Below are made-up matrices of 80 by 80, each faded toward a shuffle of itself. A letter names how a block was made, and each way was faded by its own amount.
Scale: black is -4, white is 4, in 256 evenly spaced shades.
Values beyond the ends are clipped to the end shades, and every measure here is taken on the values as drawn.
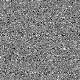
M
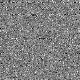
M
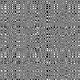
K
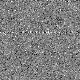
M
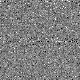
M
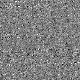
M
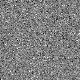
M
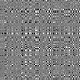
K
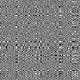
K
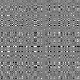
K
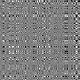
K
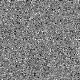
M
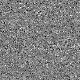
M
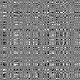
K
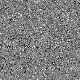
M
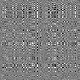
K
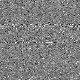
M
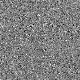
M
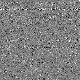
M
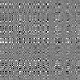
K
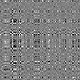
K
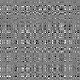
K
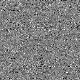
M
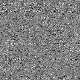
M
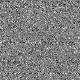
M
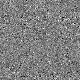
M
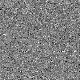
M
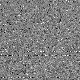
M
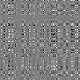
K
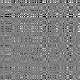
K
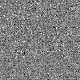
M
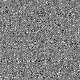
M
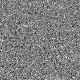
M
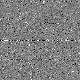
M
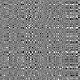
K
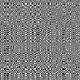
K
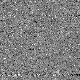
M
